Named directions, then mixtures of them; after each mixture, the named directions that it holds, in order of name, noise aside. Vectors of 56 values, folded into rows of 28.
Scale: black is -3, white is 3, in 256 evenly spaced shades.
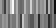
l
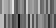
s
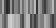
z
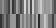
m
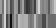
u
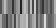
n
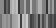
l, u, z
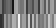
s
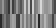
m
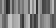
z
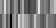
u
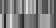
s, u, z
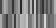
n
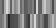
z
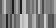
m, n, u
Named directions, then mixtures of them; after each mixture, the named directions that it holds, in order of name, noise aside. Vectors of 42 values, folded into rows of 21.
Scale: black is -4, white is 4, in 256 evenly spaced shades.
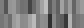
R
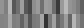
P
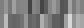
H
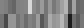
H, R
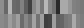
P, R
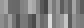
R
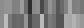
H, P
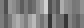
H, R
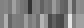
H, R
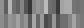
P, R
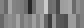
P, R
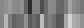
H, P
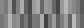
P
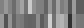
H, R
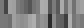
R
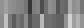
H, P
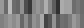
P, R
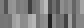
R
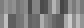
H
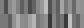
R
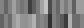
R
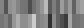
R
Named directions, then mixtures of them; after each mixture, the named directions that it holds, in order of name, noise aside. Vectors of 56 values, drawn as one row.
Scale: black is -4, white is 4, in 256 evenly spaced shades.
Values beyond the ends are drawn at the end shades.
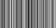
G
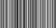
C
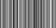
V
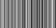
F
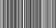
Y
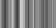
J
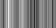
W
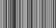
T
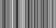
G, J, V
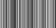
C, T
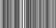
J, Y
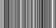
F, J, W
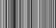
T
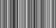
T, V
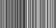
C, W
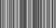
J, T, V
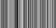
C, J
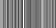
Y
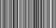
V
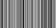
V, Y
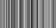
G, J, T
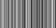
F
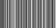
F, T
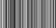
T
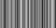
C, F, J
